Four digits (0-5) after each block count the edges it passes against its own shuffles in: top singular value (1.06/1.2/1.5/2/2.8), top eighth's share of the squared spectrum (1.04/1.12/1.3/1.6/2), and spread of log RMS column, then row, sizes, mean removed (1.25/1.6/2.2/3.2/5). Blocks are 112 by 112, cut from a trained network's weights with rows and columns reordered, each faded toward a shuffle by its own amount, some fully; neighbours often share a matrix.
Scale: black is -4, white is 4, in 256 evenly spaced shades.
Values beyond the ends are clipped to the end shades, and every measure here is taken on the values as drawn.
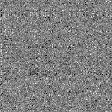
4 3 2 2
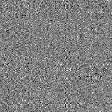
4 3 2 2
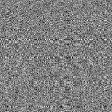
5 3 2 3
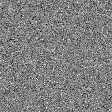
2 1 0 0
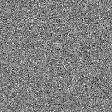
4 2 0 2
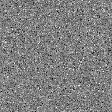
2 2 1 1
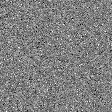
0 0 0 0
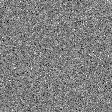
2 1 0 0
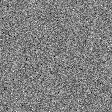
1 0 0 0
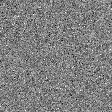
0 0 0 0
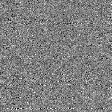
3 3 1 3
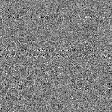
3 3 2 3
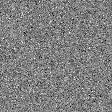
0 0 0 0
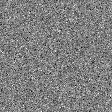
0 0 0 0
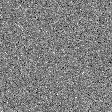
0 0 0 0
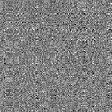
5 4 2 3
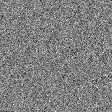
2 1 0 0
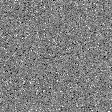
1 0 0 0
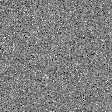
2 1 0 1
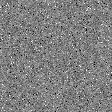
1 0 0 0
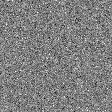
2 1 0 0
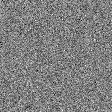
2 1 0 0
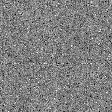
3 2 0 1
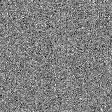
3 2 0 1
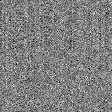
3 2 0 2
